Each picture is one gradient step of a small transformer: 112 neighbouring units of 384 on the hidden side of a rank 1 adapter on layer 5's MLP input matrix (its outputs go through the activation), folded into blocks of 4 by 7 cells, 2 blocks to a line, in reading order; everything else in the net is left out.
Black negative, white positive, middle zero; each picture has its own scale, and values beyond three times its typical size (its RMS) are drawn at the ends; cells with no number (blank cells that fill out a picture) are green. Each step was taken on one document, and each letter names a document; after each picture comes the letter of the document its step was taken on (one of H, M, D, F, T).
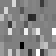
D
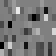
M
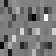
M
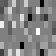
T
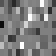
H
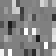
D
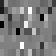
H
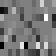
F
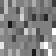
F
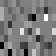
M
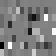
M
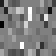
H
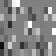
M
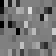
T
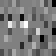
T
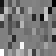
H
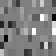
D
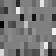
D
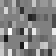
D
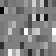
D
